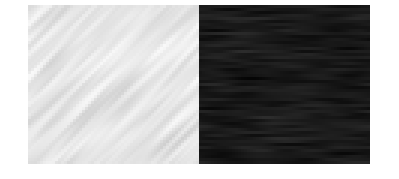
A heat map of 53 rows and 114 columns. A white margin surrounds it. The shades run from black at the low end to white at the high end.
The table splits into one row of 2 panels. Panel 1,1: very high, slanting up to the right, faint in contrast. Panel 1,2: very low, streaked across, faint in contrast.
